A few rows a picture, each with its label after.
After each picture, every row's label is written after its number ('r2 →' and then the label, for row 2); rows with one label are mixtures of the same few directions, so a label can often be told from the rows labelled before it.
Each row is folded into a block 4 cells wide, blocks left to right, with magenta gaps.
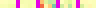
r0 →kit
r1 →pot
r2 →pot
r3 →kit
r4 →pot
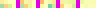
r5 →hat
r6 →hat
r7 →kit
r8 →pot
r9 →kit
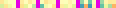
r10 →hat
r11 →kit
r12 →pot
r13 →kit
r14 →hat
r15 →pot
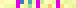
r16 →kit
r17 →hat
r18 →kit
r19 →pot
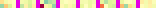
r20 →hat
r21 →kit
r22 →pot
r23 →kit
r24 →kit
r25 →pot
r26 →hat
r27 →hat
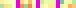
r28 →hat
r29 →hat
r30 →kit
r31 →kit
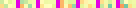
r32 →hat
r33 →pot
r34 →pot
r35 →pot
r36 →pot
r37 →kit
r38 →hat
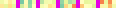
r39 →kit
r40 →hat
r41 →kit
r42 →kit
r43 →pot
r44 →hat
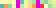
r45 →hat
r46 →kit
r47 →pot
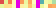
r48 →hat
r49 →hat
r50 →kit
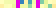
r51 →pot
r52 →hat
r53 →pot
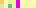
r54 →kit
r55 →hat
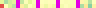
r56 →pot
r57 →hat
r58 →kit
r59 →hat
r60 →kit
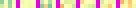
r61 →hat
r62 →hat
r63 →hat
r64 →pot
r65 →kit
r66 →kit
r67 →hat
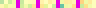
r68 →hat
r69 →pot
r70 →kit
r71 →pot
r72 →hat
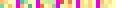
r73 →pot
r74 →pot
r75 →pot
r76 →hat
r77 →hat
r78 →hat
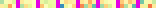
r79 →kit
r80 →hat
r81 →pot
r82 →pot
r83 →kit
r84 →hat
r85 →kit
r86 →kit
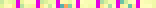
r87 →kit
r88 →pot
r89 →pot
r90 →hat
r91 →kit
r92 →pot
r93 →pot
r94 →pot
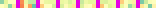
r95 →pot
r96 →pot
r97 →pot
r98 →kit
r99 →kit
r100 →pot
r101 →kit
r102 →pot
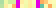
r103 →kit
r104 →hat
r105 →pot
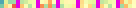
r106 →kit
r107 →pot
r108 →kit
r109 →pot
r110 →pot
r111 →pot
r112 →hat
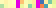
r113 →pot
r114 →kit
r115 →hat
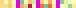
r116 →hat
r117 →kit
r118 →hat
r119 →pot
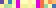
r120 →hat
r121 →kit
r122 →kit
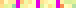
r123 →kit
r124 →hat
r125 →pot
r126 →pot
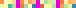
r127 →kit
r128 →kit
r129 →pot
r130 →kit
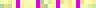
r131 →hat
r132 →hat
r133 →hat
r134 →hat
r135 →kit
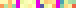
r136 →kit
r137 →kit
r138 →pot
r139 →kit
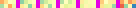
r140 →pot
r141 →pot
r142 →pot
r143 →hat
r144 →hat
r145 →kit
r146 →kit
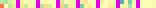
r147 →pot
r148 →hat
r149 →hat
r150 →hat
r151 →pot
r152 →pot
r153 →hat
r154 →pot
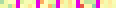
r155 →pot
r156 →kit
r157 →pot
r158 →hat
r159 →pot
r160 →hat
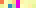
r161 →kit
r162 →pot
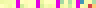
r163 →pot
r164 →pot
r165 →pot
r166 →hat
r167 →kit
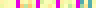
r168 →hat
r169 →hat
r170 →kit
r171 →kit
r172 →hat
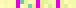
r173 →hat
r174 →pot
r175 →pot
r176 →hat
